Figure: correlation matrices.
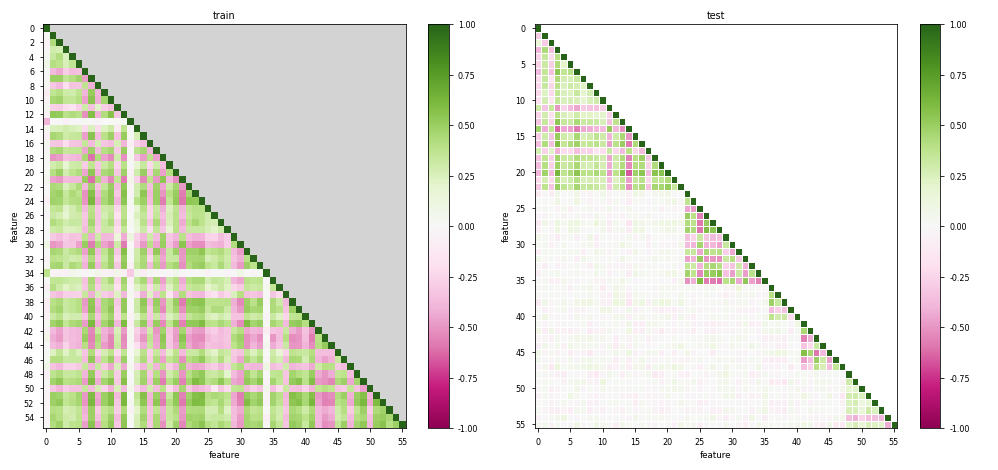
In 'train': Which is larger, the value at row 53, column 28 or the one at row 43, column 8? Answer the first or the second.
the second
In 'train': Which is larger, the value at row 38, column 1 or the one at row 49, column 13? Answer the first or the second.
the first
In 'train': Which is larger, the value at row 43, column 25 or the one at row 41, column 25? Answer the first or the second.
the second
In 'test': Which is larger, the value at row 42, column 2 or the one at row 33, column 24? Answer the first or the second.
the second
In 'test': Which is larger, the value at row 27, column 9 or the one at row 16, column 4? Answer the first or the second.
the second
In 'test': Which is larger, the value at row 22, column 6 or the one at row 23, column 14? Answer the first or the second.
the first
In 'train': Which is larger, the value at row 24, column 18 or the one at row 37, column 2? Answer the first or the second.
the second
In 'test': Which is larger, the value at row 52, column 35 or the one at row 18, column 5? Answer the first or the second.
the second
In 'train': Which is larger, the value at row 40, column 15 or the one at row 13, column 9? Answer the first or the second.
the first
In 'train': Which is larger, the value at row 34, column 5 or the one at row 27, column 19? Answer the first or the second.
the second
